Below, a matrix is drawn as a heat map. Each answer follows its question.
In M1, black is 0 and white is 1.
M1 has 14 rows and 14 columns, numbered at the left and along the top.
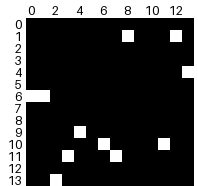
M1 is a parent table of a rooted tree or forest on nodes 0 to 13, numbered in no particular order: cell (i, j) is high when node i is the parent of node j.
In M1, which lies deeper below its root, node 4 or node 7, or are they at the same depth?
node 7
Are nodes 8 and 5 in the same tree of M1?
no
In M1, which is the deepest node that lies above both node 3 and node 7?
11
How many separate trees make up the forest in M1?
3
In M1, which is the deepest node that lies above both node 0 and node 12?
6
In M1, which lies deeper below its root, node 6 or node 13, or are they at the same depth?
node 13
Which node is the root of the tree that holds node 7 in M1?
10
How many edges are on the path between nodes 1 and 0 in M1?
2
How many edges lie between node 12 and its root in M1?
3
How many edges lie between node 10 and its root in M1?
0
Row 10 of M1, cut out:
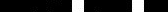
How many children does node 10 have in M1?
2
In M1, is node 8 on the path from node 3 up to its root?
no
